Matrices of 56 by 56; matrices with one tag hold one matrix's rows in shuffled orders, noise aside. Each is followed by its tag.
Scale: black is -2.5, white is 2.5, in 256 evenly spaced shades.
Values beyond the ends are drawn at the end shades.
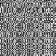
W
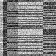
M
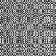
W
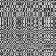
W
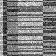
M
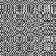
W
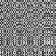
W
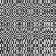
W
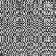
W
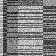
M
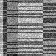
M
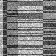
M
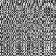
W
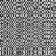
W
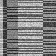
M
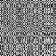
W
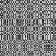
W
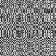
W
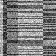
M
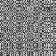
W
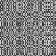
W
